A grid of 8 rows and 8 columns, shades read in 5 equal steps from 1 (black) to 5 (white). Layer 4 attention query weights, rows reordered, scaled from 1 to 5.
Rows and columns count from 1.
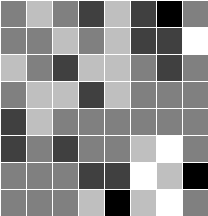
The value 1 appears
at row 1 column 7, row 7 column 8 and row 8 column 5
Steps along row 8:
same same up down up up down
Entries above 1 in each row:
7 8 8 8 8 8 7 7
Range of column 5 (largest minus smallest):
3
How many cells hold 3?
30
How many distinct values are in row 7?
5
